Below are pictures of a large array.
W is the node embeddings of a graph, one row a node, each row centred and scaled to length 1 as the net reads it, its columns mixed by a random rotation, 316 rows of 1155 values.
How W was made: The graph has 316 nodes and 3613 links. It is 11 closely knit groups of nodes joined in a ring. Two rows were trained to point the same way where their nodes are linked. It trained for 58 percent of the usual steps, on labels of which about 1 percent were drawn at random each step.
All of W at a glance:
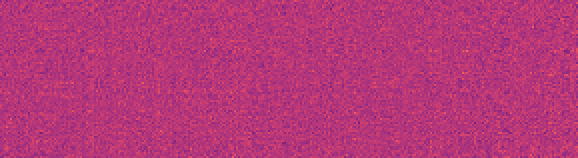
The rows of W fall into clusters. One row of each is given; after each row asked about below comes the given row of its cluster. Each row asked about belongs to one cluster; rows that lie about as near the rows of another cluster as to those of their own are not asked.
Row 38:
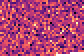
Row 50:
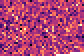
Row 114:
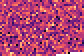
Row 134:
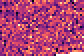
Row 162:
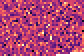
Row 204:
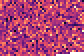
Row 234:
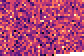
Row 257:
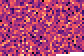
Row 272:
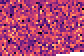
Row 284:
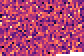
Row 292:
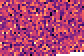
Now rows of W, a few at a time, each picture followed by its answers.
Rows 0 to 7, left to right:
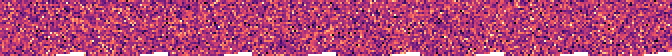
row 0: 38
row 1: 257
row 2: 272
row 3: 272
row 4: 234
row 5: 234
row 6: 257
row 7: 50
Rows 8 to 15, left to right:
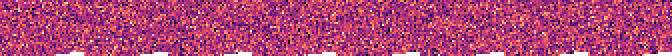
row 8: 162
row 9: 257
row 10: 204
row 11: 204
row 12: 292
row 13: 204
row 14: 284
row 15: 284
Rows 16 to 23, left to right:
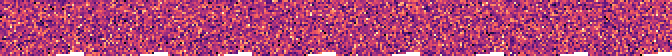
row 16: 284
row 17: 114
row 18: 284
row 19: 234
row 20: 162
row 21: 162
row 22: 272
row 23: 234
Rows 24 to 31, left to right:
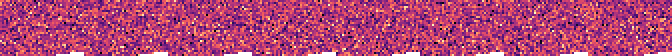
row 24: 204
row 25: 234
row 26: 204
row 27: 50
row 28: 114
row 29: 50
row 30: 204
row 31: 38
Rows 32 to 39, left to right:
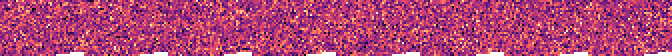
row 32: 162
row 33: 257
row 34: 134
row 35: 234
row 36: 272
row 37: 292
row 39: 38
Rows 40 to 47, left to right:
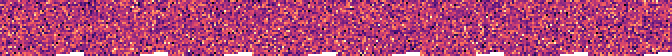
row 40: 272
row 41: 134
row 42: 292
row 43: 257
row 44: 257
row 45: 38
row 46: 292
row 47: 114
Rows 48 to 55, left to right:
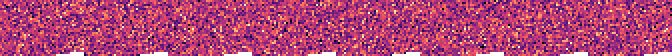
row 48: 162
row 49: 272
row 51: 50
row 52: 114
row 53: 38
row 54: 272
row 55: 272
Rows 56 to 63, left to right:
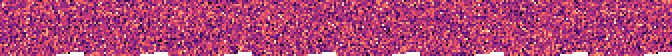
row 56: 114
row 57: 114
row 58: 284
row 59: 50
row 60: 292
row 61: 234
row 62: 134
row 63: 114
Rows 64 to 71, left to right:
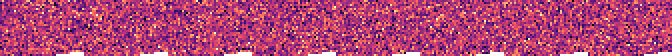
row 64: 134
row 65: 50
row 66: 134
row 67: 38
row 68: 114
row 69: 284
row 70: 292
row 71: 272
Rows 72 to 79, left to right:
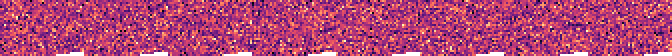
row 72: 50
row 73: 38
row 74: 234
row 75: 134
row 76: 257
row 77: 257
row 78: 204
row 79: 162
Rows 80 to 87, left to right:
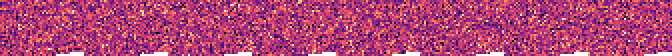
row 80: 134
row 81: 162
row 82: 162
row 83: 272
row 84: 284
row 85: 204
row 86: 204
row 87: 257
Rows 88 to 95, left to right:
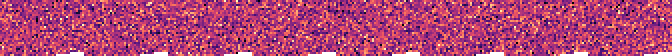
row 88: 38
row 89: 162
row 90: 114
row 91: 257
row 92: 134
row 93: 162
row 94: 284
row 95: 204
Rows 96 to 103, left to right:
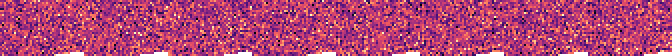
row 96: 234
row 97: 38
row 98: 38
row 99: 234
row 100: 134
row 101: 134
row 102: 234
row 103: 134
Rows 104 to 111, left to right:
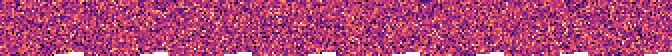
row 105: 134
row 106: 257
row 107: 114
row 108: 50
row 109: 272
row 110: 38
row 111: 292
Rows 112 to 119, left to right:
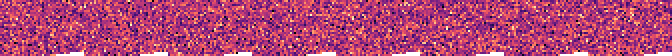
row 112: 50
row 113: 292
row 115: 234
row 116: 50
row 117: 204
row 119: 257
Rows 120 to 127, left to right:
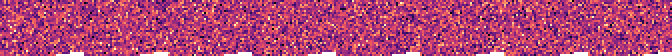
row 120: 284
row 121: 134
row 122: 257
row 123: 50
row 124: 162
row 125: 162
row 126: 292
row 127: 284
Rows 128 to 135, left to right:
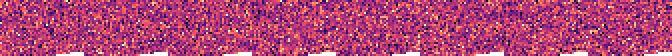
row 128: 292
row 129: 50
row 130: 234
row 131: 134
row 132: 162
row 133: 50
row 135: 292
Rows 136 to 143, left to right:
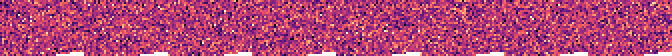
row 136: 134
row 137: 204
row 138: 292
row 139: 284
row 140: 204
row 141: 257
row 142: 257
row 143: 162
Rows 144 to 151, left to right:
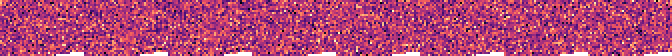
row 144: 204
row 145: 134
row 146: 134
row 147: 234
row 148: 292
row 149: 204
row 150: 284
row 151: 292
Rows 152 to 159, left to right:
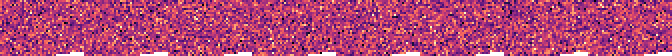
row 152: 204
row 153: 38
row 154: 257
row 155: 114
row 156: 234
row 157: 284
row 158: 134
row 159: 257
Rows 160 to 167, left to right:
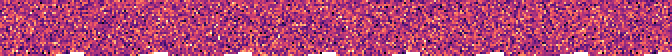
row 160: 284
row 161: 234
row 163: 114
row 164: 284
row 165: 272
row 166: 272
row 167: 284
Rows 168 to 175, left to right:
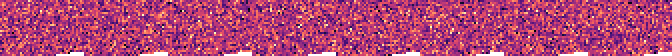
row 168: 114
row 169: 234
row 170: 134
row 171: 162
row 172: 272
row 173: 284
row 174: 234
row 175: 284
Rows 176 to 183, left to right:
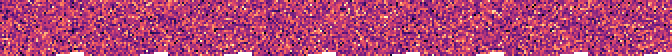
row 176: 134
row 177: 162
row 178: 204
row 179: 234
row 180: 162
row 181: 134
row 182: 204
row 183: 204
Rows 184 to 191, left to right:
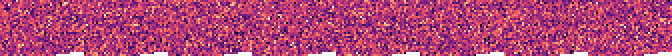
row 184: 162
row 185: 114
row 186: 162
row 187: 50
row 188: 114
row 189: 272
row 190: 284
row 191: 38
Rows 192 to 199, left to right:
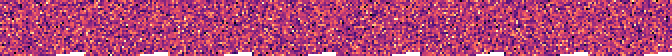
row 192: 272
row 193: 257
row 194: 284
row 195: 272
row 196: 204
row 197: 114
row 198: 272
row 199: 292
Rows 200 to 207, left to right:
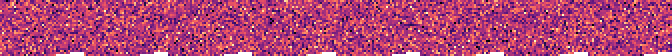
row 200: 257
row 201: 162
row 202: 204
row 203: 234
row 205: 50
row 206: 234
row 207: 272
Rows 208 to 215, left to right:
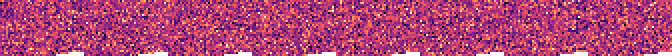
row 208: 134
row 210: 204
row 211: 50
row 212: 284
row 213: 114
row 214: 134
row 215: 162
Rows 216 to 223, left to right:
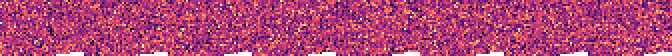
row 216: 292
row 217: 204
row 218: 272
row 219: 114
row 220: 134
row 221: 284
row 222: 272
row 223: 134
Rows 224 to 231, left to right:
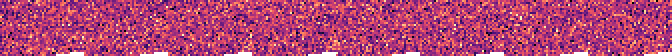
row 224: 134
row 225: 38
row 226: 162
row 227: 162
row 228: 257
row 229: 162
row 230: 50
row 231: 292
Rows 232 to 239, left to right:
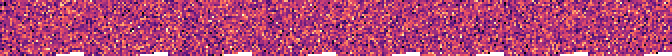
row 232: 134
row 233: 204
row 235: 234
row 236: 50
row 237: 114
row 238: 134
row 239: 114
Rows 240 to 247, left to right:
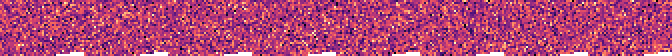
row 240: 162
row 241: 284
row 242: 204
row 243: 38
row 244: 134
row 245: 292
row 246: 292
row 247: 292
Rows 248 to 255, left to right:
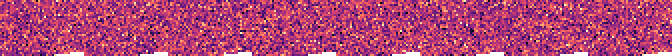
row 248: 234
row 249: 162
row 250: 38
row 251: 272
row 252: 292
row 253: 292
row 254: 204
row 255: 234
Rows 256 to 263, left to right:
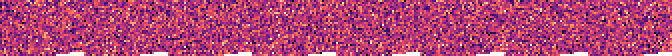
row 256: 134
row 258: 284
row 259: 114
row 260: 292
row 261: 162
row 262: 257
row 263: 162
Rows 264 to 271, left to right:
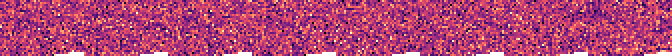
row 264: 234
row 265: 204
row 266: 234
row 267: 234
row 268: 257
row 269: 204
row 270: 50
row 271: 134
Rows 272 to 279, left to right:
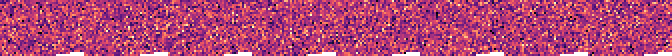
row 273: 38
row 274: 284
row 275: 234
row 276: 114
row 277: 134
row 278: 162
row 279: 162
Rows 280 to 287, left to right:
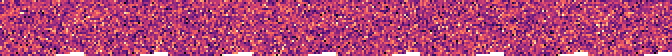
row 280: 234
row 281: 284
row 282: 234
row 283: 257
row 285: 204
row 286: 234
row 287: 284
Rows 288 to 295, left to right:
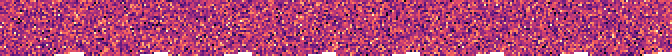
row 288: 234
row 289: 204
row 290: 38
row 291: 162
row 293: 50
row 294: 292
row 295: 234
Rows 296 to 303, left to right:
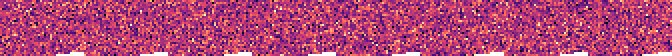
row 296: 162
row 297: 292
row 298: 292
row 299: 272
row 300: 272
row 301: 234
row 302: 38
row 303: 234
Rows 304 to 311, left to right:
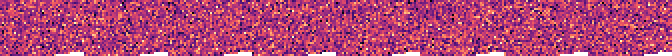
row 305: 272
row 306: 134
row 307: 114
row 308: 134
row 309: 134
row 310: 257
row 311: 204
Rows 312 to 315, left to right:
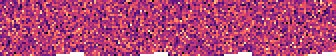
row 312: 272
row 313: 292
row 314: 272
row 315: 50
